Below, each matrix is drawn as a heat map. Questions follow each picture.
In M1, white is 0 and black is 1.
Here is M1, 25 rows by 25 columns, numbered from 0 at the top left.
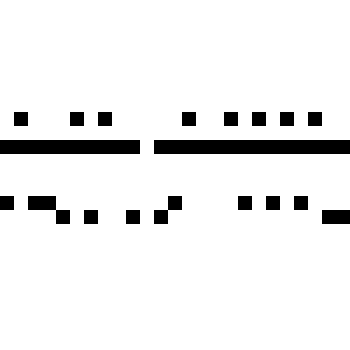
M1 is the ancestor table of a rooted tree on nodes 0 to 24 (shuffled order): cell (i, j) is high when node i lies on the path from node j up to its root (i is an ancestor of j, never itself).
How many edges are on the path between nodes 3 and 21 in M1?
2
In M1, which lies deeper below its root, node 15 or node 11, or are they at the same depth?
node 11
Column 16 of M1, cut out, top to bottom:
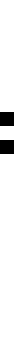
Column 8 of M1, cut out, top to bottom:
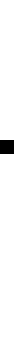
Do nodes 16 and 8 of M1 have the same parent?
no
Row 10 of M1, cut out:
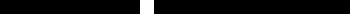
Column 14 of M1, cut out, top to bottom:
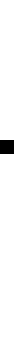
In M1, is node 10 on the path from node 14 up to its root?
yes
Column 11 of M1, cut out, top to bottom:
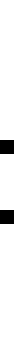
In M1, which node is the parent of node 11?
15
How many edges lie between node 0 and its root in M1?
2
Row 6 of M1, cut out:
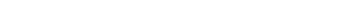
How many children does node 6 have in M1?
0
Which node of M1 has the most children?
8
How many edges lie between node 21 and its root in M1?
2
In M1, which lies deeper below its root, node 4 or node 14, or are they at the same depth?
node 4
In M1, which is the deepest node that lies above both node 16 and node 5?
8
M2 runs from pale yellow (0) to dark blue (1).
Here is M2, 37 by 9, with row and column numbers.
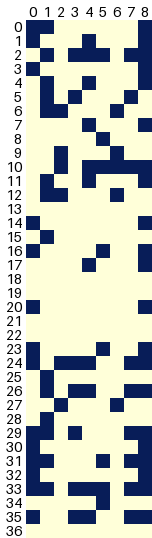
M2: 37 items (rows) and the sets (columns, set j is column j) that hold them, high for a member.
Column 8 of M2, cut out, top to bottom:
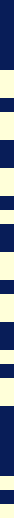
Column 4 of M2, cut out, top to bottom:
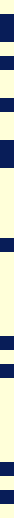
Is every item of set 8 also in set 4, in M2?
no
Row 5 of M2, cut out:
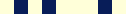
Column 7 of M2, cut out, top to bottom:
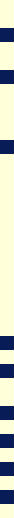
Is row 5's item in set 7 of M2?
yes
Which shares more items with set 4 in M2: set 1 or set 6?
set 1
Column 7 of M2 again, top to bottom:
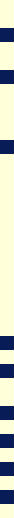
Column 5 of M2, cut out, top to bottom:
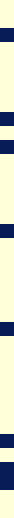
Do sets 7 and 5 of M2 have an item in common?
yes
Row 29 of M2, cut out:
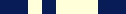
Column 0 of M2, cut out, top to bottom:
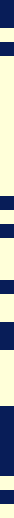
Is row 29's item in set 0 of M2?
yes
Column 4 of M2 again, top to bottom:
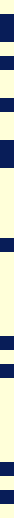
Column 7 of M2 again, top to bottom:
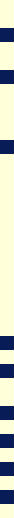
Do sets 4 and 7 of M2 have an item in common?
yes
